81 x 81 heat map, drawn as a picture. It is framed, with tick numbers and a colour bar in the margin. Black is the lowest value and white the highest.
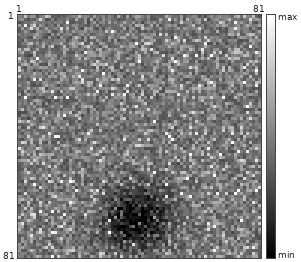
Ninth with the lowest average: bottom middle. Dips: one, in the bottom middle. Average level on the scale: 50%. Odd rows or columns: none. Mirror symmetry: none.
